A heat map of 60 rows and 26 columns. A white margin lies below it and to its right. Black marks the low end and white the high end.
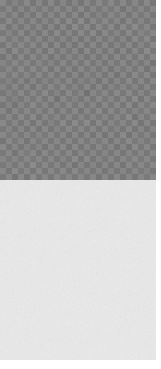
The table splits into 2 rows of 1 panel. Panel 1,1: middling, checkered, faint in contrast. Panel 2,1: very high, flat.
